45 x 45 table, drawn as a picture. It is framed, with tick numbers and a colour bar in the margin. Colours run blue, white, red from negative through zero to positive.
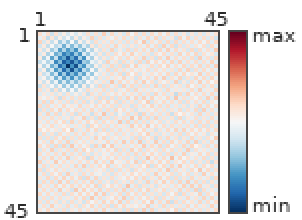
No lone cell stands out from its neighbours. On average the colour sits 50% of the way up the scale. No row or column stands out. The ninth with the lowest average is the top left. A single dip lies in the top left.
